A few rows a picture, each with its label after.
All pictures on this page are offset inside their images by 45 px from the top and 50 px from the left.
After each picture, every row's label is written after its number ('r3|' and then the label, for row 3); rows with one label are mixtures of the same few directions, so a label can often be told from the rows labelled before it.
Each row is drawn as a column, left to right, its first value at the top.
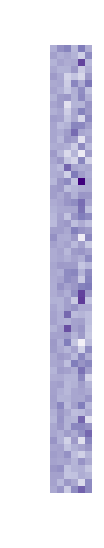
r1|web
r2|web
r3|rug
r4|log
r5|web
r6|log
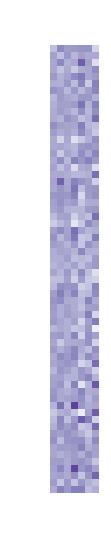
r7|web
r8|web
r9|log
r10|web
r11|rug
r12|log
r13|rug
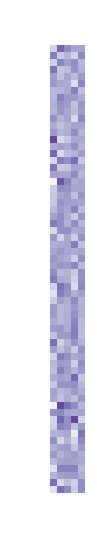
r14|web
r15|web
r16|web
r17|log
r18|log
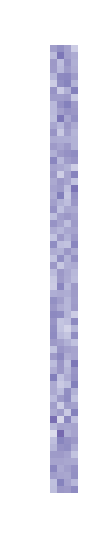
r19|log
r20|log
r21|rug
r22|rug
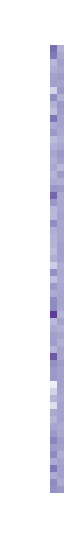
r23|log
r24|rug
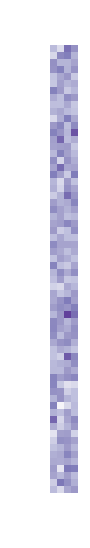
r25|log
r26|web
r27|log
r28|log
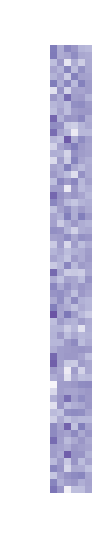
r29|log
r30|web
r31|rug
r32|log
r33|rug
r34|log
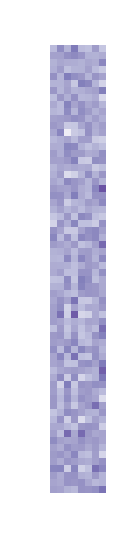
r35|web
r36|log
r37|log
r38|log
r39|log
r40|log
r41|web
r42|rug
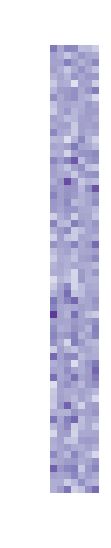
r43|log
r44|web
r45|web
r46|log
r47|web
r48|rug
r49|rug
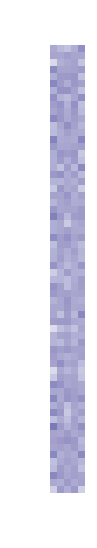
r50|rug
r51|rug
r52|web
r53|rug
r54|rug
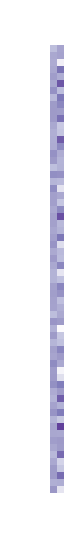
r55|rug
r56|rug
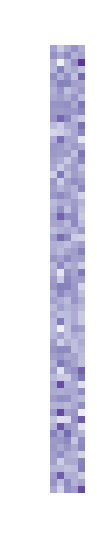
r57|log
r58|rug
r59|log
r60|web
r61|rug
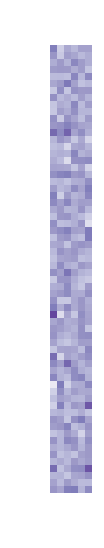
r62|log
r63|log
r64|log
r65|rug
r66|log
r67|web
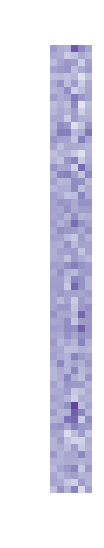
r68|rug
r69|log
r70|log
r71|web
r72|rug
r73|log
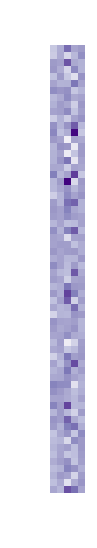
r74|log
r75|log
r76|web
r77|log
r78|log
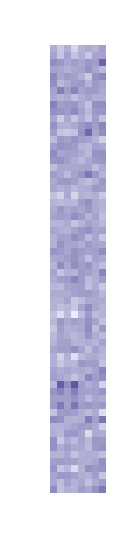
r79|rug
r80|log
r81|log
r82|log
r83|log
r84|log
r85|rug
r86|rug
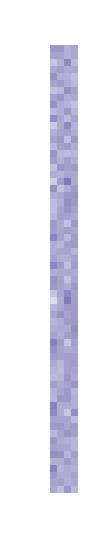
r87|web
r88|rug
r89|web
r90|rug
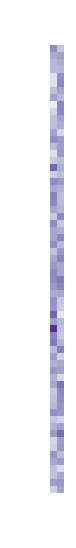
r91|rug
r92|log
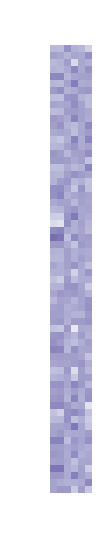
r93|web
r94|web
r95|web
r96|rug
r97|rug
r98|web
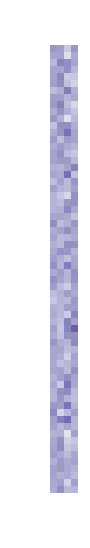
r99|web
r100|rug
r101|log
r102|rug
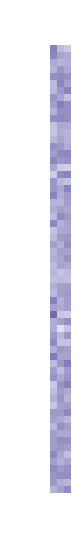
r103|log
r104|rug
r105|rug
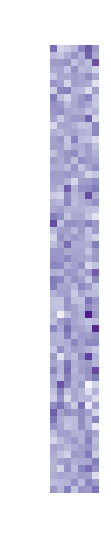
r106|web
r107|log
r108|rug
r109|web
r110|web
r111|log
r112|rug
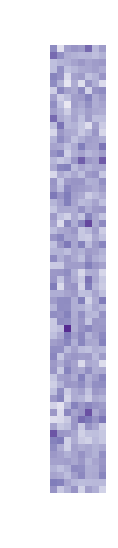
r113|log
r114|web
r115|rug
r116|web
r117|log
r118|web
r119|log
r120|log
